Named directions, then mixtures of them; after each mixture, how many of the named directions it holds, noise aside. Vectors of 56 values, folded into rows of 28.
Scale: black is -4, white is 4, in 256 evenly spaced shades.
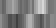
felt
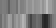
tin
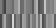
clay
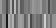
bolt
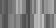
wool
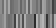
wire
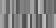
two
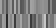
two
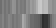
two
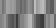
two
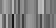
three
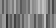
three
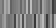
one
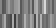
three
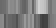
two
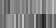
two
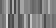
one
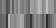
three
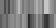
three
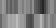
one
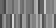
one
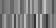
three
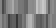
one
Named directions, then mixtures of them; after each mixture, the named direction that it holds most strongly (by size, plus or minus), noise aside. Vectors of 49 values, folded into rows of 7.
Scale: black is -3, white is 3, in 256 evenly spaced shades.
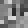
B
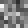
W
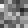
W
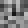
B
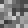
B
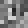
B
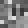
B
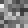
W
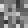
W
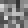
W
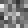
W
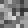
B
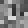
B
